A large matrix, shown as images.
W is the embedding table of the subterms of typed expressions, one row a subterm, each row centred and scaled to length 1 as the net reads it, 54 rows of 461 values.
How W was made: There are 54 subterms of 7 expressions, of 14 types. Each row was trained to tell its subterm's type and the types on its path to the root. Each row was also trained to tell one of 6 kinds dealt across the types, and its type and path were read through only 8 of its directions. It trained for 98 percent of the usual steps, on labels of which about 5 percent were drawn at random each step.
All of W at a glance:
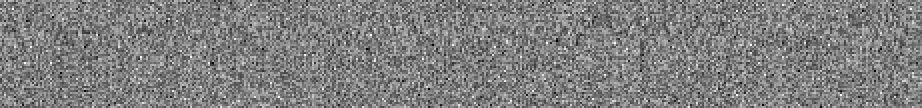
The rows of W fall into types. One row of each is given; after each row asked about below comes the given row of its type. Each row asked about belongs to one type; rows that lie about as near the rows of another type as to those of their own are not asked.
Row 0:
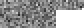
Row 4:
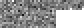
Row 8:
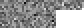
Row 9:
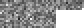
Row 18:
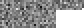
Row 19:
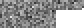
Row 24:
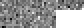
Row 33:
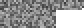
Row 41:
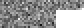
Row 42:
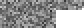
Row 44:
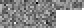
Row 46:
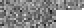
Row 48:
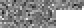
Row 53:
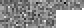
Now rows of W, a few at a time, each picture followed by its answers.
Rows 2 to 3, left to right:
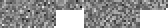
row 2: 0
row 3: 42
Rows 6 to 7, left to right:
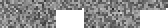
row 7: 8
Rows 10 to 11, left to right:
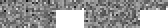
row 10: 46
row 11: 48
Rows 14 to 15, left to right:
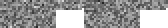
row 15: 53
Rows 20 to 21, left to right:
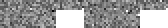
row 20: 33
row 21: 18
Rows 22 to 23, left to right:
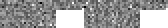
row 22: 18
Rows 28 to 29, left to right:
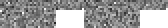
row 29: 48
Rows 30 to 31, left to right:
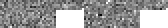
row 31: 41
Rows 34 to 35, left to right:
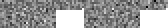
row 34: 18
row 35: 0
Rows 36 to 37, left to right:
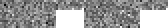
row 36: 8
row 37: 53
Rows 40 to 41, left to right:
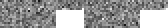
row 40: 24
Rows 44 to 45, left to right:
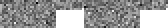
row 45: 53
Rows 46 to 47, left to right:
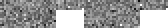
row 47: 33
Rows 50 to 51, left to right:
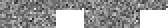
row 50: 4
